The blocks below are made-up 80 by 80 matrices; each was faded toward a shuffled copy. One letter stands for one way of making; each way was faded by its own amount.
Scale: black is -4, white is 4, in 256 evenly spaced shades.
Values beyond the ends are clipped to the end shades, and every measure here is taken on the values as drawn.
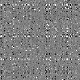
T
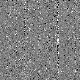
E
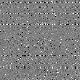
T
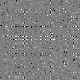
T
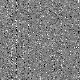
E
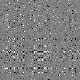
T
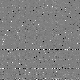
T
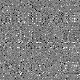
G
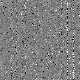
E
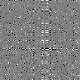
T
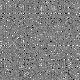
G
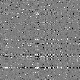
T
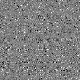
G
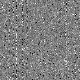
E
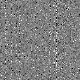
E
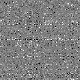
G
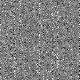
E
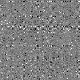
G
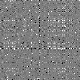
T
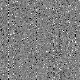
E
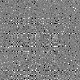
T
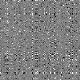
T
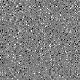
G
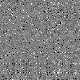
G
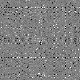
T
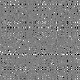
T
